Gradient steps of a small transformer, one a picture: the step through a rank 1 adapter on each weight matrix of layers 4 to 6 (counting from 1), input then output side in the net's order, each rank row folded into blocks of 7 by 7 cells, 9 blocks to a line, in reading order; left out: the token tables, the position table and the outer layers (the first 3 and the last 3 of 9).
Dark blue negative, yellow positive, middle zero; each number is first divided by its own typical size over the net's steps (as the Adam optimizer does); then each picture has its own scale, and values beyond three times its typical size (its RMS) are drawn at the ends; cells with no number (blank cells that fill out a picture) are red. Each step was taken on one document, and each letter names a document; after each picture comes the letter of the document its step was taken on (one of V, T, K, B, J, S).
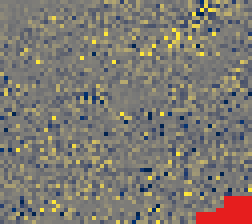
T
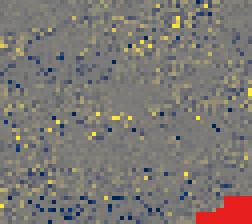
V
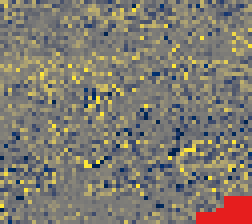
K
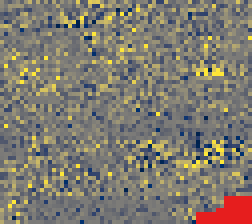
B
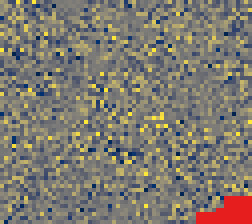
K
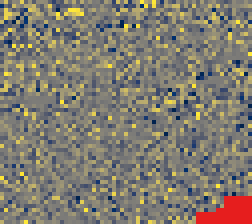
B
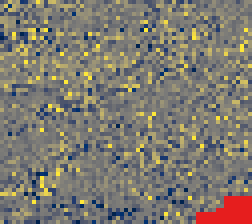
K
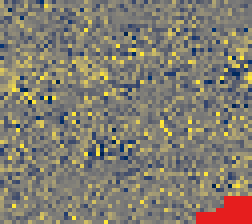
K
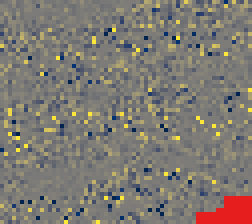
V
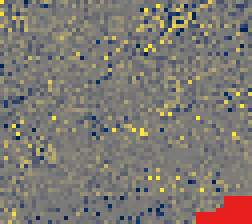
V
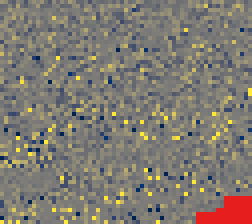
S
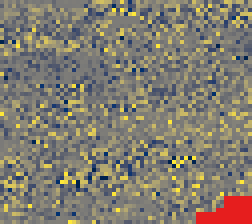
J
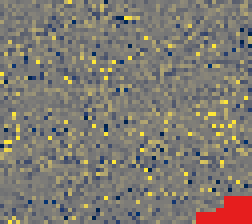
T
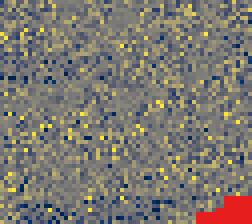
K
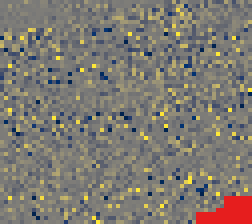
V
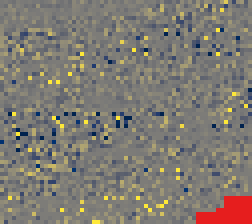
V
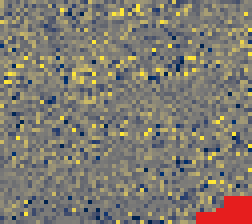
T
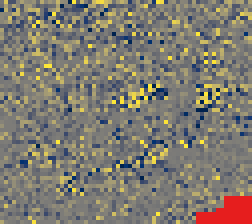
J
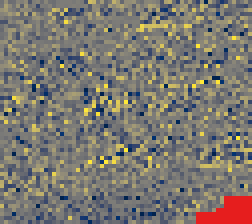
K
